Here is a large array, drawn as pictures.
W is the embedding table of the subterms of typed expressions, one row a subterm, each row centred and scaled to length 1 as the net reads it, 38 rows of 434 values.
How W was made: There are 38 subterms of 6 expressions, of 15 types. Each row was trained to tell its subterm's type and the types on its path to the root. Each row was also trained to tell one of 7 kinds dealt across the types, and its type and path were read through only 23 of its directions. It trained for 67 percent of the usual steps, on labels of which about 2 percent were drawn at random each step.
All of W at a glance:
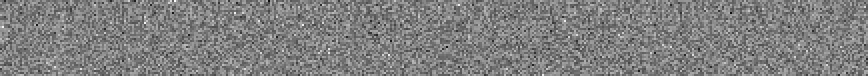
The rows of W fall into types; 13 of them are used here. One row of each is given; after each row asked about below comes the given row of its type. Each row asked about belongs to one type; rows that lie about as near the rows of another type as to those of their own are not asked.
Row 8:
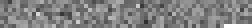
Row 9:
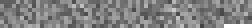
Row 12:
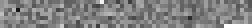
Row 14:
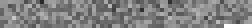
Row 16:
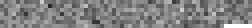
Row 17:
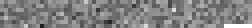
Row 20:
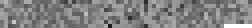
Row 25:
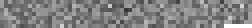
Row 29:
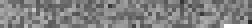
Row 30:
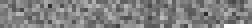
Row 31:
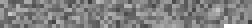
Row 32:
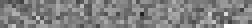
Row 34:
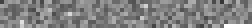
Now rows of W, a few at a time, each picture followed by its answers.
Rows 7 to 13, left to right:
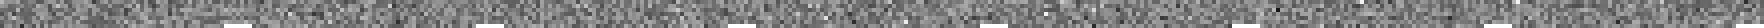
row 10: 14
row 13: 29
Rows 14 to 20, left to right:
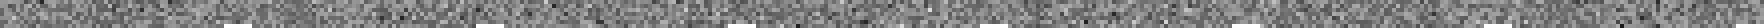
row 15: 20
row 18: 12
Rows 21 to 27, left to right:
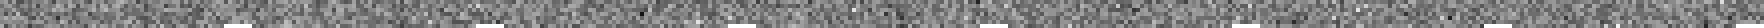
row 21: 12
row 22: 30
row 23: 9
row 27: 16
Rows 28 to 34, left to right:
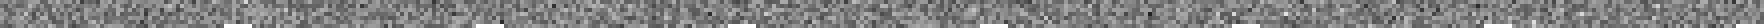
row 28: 20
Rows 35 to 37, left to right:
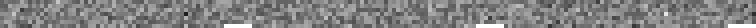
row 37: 29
